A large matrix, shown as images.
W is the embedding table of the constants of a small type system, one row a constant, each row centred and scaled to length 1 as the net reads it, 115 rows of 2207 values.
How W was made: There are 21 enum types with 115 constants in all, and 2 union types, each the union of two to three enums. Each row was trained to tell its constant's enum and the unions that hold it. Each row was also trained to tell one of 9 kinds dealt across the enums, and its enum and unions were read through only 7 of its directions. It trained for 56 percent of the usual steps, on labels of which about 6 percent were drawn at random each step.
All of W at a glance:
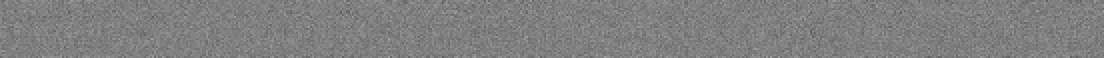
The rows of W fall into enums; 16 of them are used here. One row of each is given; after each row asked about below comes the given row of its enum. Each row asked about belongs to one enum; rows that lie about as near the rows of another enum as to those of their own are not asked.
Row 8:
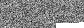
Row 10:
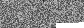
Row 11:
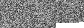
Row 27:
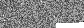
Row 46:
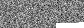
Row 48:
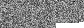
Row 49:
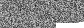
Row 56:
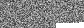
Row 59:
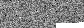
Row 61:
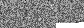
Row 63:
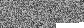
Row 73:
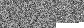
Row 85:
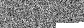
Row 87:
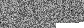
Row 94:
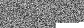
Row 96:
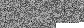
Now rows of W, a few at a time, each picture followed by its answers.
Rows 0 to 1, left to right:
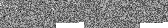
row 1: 56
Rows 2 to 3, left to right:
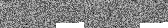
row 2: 59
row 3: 61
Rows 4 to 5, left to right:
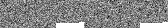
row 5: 85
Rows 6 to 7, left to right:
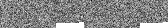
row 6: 96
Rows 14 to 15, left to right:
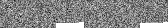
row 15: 8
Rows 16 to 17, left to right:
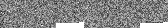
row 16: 87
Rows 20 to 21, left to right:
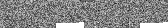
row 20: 46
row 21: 56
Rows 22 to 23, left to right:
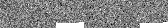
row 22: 10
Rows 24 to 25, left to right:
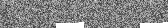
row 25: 61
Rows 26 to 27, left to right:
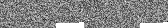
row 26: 59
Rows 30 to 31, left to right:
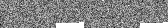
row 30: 87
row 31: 85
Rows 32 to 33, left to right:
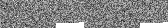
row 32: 10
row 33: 10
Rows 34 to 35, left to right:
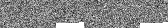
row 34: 73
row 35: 85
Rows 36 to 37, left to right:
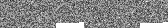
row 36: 59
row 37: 73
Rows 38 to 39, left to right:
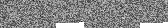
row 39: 48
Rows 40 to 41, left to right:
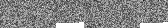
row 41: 27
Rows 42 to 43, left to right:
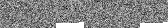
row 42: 46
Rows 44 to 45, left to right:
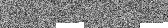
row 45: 96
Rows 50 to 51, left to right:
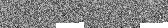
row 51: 61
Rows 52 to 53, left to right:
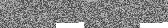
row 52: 87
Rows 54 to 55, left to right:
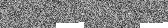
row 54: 73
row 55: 87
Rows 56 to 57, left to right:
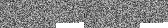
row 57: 27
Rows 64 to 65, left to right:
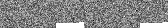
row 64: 46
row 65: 73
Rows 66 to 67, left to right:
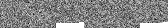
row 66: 96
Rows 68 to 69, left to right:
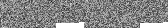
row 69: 59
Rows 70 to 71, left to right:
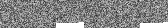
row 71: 27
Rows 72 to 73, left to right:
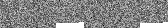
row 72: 10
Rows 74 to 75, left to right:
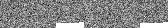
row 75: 96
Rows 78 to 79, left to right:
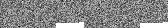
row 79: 48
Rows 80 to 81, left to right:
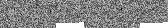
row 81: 85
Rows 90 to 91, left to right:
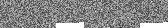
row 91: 96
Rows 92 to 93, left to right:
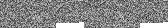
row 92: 59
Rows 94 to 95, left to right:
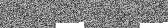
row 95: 94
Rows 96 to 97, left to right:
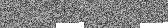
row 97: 48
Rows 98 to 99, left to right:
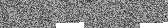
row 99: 48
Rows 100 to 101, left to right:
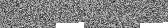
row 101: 59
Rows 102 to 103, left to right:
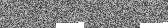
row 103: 10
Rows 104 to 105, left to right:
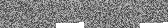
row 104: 46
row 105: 46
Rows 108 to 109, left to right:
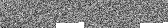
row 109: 48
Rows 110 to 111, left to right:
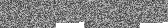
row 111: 85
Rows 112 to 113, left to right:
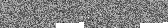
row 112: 87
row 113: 48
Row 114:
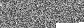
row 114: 56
